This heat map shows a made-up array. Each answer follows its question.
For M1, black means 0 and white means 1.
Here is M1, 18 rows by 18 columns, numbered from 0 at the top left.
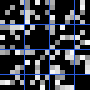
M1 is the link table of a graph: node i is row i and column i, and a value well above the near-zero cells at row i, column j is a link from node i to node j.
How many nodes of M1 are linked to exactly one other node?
0
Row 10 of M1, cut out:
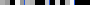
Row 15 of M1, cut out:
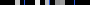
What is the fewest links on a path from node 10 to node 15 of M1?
2
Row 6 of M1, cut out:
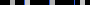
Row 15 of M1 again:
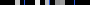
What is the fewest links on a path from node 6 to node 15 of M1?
3
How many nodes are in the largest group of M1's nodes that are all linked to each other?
4
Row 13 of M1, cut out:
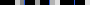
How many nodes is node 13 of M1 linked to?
6
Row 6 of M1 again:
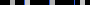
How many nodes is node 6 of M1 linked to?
4
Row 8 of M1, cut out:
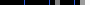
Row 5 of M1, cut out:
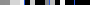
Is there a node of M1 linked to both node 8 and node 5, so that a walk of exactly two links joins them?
no
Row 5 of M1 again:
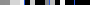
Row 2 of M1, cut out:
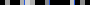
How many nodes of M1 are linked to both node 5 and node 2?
4
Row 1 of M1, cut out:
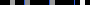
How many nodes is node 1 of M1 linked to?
4
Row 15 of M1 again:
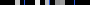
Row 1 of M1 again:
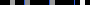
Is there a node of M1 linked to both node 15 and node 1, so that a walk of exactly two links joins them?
no
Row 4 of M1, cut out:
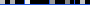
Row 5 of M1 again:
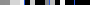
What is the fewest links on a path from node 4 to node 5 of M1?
1
